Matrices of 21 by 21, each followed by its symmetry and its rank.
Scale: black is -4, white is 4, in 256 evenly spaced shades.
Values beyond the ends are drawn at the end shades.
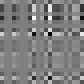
neither, rank one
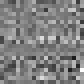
neither, rank three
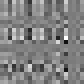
neither, rank two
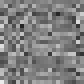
neither, rank three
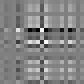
neither, rank one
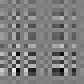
neither, rank one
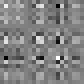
symmetric, rank two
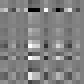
neither, rank one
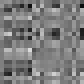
neither, rank two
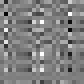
neither, rank two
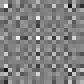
symmetric, rank two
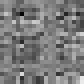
neither, rank three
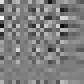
neither, rank two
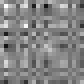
symmetric, rank two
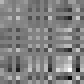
symmetric, rank two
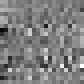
neither, rank three
